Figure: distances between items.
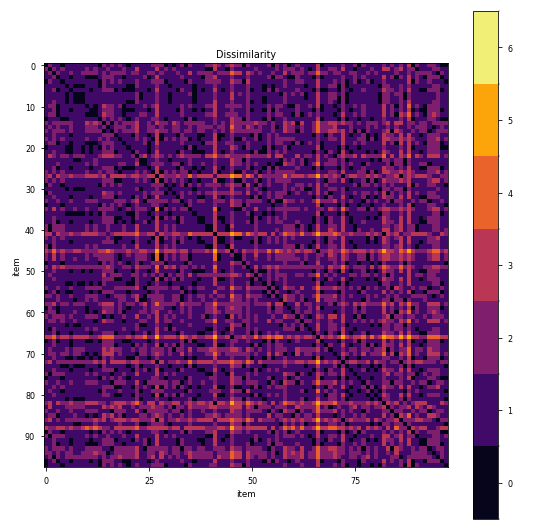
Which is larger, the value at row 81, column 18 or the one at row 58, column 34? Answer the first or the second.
the second
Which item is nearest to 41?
82
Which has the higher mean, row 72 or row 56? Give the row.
72
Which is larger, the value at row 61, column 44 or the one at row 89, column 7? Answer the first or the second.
the second
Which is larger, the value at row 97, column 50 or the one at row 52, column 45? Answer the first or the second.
the second
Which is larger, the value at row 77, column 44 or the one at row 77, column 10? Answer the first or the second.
the second
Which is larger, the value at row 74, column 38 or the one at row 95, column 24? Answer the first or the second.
the second
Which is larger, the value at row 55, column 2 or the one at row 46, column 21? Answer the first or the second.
the first
